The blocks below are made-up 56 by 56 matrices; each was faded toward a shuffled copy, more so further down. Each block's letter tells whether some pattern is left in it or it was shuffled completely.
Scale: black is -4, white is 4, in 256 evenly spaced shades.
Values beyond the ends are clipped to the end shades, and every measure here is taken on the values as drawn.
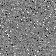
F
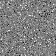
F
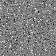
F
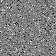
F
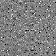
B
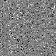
B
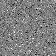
F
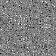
B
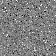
F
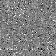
B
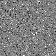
F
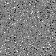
B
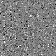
B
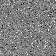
F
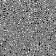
B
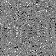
B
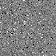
B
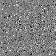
B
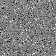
F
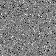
F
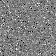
F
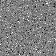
F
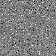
B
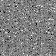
B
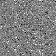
B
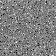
F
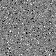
F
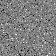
F
